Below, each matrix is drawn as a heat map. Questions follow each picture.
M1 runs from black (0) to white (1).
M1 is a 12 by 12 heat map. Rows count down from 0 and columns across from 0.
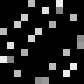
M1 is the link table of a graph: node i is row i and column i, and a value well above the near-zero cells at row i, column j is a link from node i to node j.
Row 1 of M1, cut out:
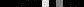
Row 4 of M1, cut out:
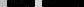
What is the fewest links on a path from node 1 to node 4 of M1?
3
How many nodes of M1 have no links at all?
0
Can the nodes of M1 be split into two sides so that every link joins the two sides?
no
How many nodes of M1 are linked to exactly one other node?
0
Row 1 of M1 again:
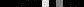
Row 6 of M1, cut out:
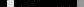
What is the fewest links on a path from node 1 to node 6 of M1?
1
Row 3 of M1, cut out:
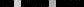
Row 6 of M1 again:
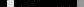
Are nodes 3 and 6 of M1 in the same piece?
no
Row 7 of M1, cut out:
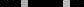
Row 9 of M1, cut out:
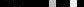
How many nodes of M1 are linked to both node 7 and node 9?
0
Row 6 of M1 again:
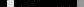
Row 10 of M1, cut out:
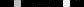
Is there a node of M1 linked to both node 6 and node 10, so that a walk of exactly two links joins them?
no
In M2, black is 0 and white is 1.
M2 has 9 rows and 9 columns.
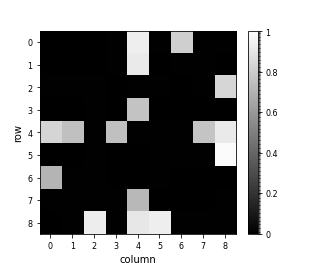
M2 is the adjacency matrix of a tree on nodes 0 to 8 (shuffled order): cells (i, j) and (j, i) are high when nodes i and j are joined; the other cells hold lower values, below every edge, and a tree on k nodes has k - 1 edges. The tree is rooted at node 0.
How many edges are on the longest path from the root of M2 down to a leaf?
3
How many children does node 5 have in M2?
0
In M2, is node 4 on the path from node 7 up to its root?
yes
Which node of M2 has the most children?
4
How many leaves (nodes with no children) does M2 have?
6
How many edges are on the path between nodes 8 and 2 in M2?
1
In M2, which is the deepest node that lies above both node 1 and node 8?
4
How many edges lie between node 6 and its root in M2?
1
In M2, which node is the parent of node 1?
4
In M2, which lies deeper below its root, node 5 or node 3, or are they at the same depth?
node 5
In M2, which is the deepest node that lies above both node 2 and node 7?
4
